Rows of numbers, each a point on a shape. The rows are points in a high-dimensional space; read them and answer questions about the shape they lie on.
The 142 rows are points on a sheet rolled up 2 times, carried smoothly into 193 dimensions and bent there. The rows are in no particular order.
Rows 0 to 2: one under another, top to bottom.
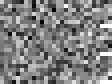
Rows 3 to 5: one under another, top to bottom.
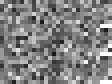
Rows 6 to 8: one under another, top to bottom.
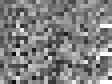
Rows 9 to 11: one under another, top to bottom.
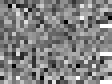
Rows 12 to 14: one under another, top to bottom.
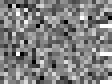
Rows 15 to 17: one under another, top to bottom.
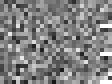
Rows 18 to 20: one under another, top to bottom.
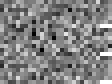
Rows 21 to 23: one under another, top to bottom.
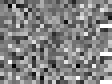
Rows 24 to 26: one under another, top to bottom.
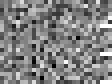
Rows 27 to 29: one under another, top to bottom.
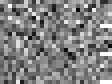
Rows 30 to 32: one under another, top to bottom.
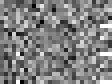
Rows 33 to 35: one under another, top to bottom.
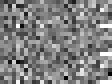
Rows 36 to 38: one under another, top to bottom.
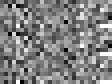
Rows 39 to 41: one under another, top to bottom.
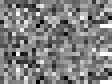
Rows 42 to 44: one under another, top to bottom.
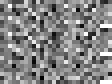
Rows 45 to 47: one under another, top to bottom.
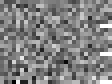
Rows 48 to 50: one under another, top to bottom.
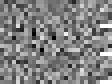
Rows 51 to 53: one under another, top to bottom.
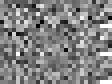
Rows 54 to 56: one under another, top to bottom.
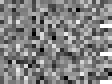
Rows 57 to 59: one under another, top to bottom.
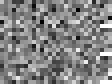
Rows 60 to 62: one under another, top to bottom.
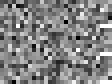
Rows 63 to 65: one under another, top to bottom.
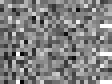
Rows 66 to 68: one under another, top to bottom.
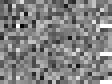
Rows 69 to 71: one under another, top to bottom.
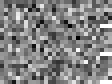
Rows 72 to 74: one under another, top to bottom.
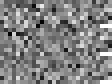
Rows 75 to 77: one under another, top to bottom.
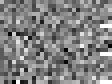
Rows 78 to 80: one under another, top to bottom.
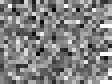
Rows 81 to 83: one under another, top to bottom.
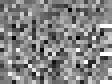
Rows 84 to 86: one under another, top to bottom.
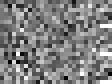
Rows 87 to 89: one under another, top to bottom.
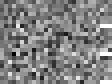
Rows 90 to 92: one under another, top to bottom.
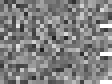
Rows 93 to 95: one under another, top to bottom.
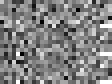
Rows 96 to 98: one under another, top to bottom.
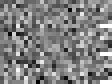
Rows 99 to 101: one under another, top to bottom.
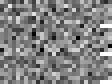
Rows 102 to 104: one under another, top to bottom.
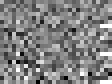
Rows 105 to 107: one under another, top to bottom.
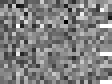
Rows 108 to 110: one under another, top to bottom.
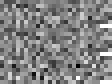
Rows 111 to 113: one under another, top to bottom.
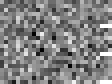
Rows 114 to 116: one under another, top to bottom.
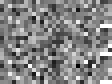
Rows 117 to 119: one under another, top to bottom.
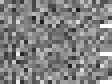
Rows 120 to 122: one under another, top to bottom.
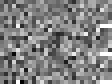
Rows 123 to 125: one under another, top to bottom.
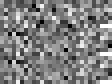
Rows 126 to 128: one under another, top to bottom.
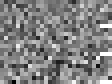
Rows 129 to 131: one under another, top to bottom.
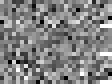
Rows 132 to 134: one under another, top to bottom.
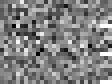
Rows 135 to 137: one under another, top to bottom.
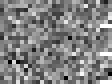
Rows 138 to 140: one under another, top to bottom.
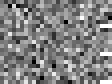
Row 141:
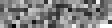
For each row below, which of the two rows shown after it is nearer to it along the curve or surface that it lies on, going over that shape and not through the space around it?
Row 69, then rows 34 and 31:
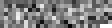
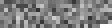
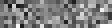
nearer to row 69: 31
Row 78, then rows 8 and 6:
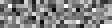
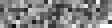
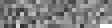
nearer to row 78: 8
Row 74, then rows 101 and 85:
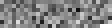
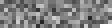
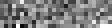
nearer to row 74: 101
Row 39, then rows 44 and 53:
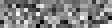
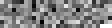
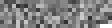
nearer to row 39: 44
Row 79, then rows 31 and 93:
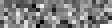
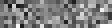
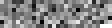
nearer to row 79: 93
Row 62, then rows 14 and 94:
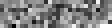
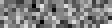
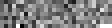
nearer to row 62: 94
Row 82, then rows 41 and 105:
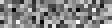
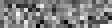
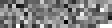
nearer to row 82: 41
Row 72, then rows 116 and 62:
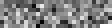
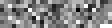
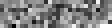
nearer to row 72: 116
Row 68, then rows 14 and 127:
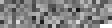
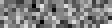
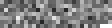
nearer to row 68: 127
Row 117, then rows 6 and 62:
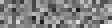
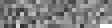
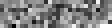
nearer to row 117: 62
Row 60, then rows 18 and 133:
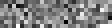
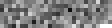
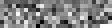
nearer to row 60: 133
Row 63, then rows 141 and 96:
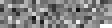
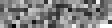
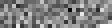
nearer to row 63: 141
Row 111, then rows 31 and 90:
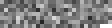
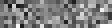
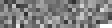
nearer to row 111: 90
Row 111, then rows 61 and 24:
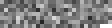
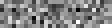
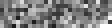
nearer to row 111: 61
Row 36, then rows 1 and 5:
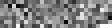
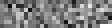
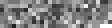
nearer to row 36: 1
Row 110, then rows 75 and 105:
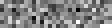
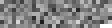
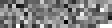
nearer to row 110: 75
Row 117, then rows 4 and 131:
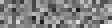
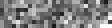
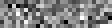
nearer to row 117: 4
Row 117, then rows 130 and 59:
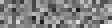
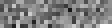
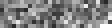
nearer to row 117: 59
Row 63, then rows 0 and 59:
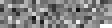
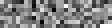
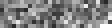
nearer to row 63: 59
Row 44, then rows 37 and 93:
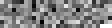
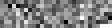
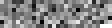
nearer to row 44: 93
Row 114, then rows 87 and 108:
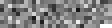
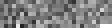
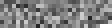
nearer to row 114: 108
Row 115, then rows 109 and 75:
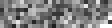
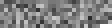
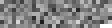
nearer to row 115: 75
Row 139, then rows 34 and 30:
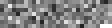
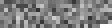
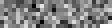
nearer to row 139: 34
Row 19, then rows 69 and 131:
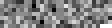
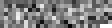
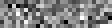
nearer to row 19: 69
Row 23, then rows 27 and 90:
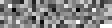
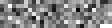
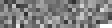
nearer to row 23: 27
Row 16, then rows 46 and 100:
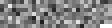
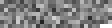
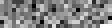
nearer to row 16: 46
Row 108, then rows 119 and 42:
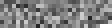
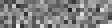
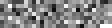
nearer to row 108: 119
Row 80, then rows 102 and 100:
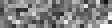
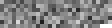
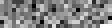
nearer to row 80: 102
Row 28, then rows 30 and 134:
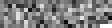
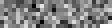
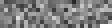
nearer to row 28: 30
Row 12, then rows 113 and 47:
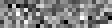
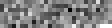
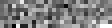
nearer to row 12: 47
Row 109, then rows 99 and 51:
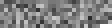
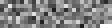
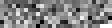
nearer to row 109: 99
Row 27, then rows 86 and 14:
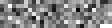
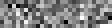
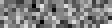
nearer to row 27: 14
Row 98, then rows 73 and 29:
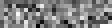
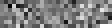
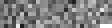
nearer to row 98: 73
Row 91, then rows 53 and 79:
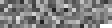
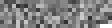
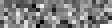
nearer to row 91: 53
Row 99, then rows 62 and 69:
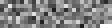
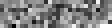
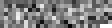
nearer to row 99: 62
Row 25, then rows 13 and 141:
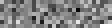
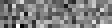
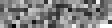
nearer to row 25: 141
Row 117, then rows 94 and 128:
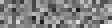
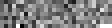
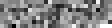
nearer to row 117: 128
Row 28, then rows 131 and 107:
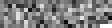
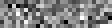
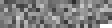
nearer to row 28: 131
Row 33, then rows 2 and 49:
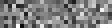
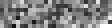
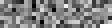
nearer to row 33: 2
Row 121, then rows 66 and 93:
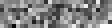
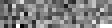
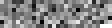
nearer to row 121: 66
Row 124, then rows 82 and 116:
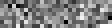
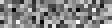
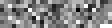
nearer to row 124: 82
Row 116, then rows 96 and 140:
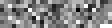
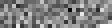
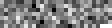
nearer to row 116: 140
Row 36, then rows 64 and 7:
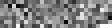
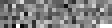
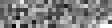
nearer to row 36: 64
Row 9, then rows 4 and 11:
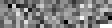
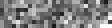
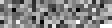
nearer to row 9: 11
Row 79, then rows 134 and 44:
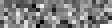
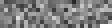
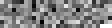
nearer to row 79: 44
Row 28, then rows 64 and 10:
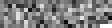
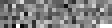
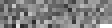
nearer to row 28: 64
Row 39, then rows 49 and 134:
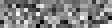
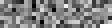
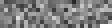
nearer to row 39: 49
